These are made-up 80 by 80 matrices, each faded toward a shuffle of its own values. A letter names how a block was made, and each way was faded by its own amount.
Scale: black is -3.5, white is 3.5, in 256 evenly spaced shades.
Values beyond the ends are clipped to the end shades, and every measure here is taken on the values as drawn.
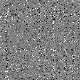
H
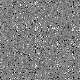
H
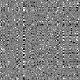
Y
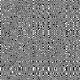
Y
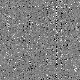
H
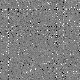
H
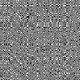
Y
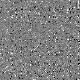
H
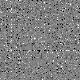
H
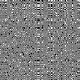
Y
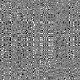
Y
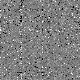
H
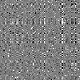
Y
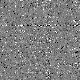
H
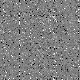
H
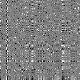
Y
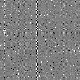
Y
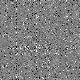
H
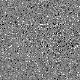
H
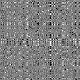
Y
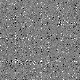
H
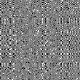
Y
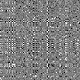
Y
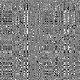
Y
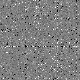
H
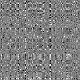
Y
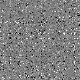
H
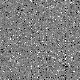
H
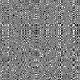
Y
